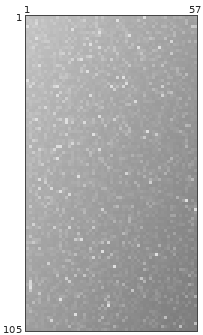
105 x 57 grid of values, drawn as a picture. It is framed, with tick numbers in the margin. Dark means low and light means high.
Ninth with the highest average: top left. Mirror symmetry: none. Ninth with the lowest average: bottom right. Slope: up to the top left. Stripes: none. Odd rows or columns: none.
